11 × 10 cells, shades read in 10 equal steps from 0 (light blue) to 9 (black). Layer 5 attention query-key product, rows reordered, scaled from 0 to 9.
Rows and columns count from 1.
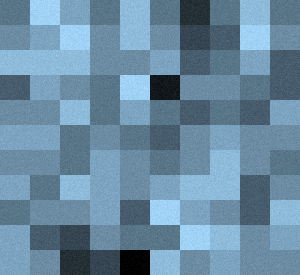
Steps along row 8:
up down up up down down same up down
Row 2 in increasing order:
0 0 1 2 3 3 3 3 5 6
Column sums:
31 28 32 36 35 37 38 30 34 35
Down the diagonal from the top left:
4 2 1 4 2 5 3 1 5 2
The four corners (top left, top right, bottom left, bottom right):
4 4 2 3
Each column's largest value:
5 5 7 6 9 8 7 5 5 5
